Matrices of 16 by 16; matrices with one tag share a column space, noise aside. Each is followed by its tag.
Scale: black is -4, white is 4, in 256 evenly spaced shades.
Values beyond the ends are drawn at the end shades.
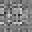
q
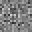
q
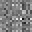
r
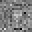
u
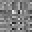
r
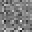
u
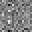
u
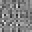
q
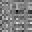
r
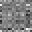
u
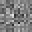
q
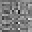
r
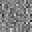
q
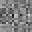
q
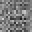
r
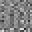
u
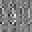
q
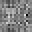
q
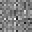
r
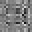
q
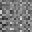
r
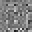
u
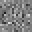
q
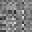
r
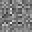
q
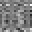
u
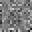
u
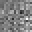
r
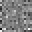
u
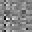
r
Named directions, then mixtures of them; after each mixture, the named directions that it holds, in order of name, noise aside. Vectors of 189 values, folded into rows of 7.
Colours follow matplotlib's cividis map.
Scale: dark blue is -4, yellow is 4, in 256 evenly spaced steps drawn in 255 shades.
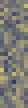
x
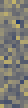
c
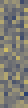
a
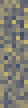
a, c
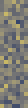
c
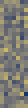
a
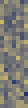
a, x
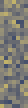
c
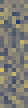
c, x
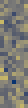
a, x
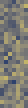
c, x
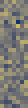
c, x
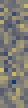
x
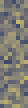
c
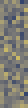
a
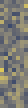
x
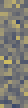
c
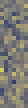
x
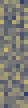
a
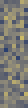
a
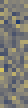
c, x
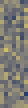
a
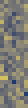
a, x
